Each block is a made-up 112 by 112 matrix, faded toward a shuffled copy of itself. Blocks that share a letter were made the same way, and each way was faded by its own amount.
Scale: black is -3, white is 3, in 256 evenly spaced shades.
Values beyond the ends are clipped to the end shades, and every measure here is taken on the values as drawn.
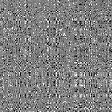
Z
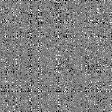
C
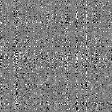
C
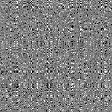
Z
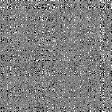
C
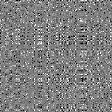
Z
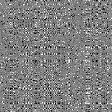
Z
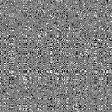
Z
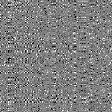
Z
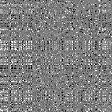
Z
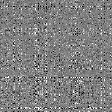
C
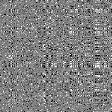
Z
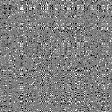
Z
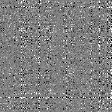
C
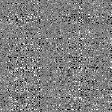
C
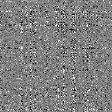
C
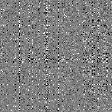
C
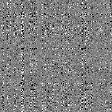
C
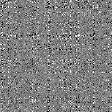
C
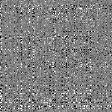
C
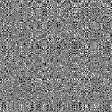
Z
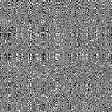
Z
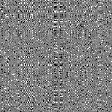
Z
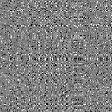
Z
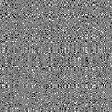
Z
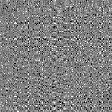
Z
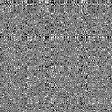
Z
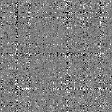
C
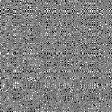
Z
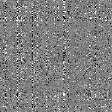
C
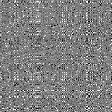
Z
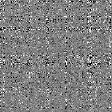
C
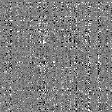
C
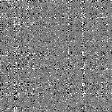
C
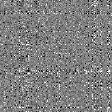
C
